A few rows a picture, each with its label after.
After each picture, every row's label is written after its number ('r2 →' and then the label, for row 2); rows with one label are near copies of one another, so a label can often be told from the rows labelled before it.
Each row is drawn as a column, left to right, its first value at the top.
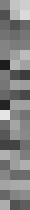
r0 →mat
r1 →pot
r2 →pot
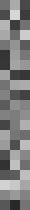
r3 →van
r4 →pot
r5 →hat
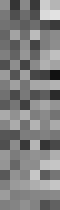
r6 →mat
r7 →hat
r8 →mat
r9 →hat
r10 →pot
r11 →pot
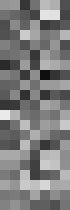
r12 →mat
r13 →mat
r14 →hat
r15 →van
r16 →pot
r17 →pot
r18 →hat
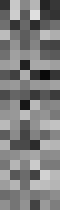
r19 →hat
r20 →pot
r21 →mat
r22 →pot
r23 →hat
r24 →hat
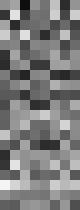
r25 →van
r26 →pot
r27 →hat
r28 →mat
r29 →mat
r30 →pot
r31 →hat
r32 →pot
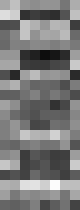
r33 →pot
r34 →pot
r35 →van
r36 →van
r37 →van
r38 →van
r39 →van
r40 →pot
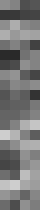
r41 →van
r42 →van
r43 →hat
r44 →hat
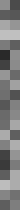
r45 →van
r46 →hat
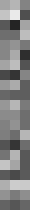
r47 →pot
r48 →pot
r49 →van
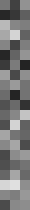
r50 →van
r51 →hat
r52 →mat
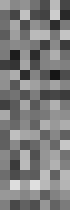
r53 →mat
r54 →van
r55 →pot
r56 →van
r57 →hat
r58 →pot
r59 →hat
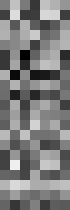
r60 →van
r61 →pot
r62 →van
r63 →hat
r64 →pot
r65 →pot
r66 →van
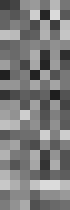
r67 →hat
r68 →hat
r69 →mat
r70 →pot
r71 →van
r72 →pot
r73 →van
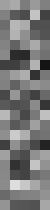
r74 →mat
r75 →van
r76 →van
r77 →pot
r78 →mat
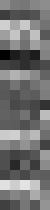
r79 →van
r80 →van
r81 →van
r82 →van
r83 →mat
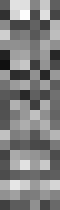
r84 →van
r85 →pot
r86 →pot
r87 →mat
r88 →pot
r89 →van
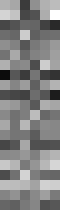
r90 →pot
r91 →pot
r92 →hat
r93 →mat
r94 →pot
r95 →pot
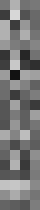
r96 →van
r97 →pot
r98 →van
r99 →mat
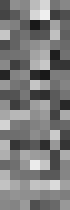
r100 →hat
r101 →mat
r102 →mat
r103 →pot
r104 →pot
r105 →van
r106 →mat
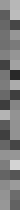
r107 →mat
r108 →pot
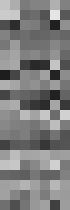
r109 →pot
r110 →pot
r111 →mat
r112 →mat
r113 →mat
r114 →pot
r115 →mat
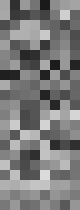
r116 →pot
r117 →hat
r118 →van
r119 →van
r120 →hat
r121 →mat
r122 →pot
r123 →mat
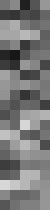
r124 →van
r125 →van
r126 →hat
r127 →hat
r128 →mat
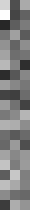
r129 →pot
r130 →hat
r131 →mat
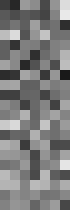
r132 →hat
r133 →hat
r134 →mat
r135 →van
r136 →hat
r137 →mat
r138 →pot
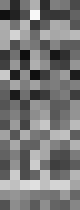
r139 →van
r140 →hat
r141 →van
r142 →pot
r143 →hat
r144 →van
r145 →van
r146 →hat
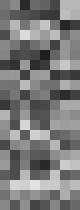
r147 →mat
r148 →van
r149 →hat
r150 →van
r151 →van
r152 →hat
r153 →pot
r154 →pot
